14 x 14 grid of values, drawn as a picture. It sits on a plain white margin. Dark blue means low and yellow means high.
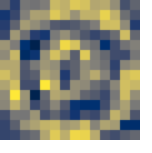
Rings spread out from the centre. On average the colour sits 50% of the way up the scale. The ninth with the lowest average is the top left. No row or column stands out.
